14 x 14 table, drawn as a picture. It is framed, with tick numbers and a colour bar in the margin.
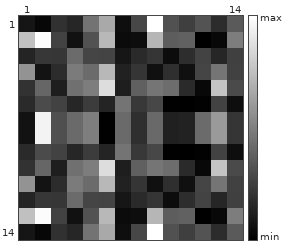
Odd rows or columns: none. Histogram: skewed, a long tail of high values. Slope: none. Mirror symmetry: top to bottom. Ninth with the lowest average: middle right. Average level on the scale: 30%.
